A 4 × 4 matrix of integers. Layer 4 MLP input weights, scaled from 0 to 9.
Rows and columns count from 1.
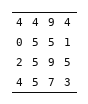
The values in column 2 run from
4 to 5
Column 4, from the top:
4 1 5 3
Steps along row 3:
up up down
